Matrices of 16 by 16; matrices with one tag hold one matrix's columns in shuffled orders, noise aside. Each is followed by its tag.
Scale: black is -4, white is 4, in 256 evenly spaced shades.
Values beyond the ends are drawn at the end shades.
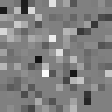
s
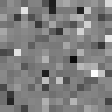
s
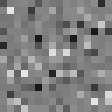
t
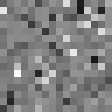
s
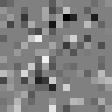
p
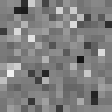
s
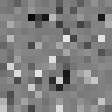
p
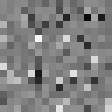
p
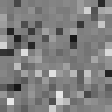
t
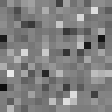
t
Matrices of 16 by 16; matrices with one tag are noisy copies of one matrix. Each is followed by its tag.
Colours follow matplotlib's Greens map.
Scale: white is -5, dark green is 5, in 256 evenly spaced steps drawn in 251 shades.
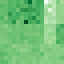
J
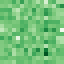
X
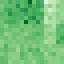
J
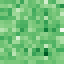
X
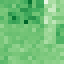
J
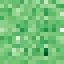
X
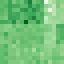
J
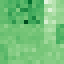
J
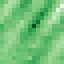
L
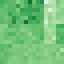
J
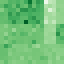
J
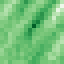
L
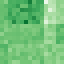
J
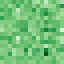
X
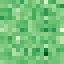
X
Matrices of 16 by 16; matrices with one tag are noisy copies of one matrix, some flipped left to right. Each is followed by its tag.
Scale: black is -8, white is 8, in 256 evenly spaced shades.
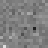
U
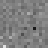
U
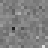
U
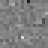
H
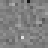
H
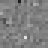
H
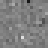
H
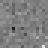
U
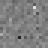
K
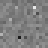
K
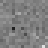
U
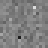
K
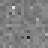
K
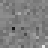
U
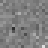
U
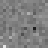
U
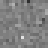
H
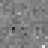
U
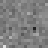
U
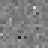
K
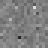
K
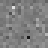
K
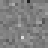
H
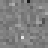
H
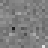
U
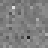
K
